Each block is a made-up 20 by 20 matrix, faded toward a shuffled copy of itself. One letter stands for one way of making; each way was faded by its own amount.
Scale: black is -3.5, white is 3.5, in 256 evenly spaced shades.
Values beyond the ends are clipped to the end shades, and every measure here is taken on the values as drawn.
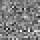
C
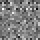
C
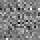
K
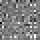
K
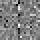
K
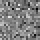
C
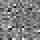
K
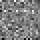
C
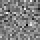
C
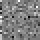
K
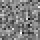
C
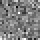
C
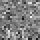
C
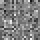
K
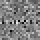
C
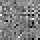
K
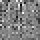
K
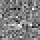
C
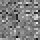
K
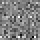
C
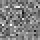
C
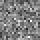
C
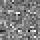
C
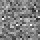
C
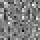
K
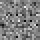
C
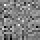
K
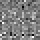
K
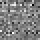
C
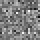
C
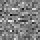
C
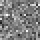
C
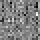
K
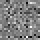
K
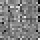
K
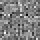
C
